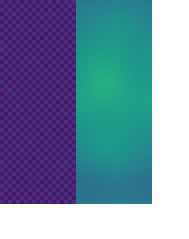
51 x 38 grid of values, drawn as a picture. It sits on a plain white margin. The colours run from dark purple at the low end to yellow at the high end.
It is made of 1 by 2 panels. Panel 1,1: very low, checkered, faint in contrast. Panel 1,2: middling, smooth.
